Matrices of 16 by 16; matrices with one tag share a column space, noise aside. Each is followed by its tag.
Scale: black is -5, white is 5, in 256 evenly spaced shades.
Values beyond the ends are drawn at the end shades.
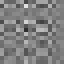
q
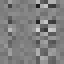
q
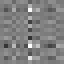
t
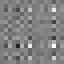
t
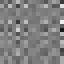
q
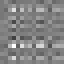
t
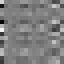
q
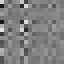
q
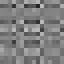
q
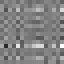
t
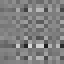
t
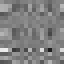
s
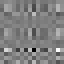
s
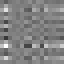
t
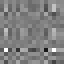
s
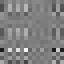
s
